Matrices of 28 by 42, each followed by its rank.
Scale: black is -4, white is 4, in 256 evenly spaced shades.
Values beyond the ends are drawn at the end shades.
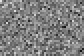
full rank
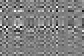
two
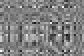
three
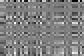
two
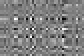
two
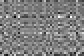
three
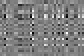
two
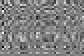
three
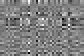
three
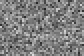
full rank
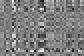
three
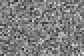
full rank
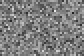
full rank
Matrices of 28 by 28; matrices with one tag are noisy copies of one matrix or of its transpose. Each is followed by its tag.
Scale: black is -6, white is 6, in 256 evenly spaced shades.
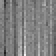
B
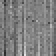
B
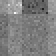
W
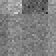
W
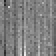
B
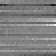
B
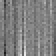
B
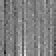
B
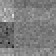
W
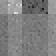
W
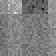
W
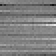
B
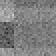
W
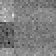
W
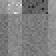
W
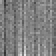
B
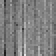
B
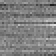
B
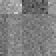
W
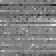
B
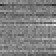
B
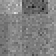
W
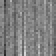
B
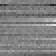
B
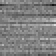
B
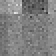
W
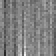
B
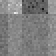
W
